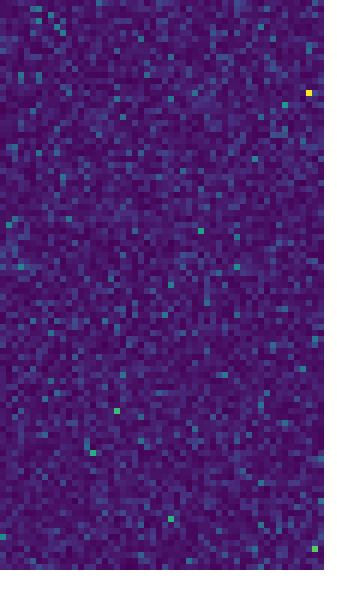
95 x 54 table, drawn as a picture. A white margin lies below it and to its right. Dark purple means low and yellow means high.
No row or column stands out. Fine speckle covers the field. On average the colour sits 10% of the way up the scale. No overall slope runs across the table. No seam splits the table. There are no regular stripes. Most values sit low, with a long tail of high ones.
